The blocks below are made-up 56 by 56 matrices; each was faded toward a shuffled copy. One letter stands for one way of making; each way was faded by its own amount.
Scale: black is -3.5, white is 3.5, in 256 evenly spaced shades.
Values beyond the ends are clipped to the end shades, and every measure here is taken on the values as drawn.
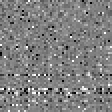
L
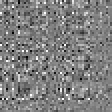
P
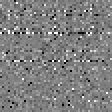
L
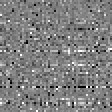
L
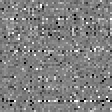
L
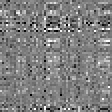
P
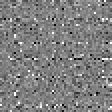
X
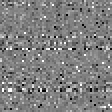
L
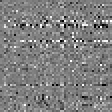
P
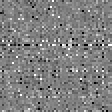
L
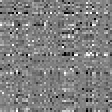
P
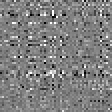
P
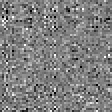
X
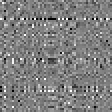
P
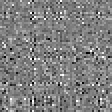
X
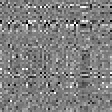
P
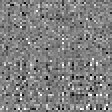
X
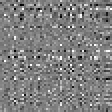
P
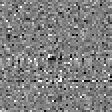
L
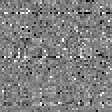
L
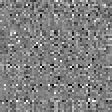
X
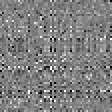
P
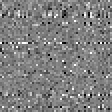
X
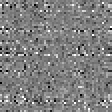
X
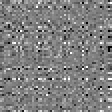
P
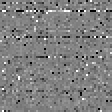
L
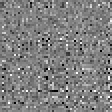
X
